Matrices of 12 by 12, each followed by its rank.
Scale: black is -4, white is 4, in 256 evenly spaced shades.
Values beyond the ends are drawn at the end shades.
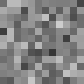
full rank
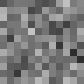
full rank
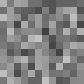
full rank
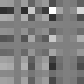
one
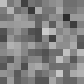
full rank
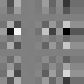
one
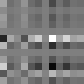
one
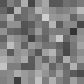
full rank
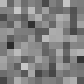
full rank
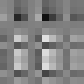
one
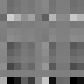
one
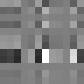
one
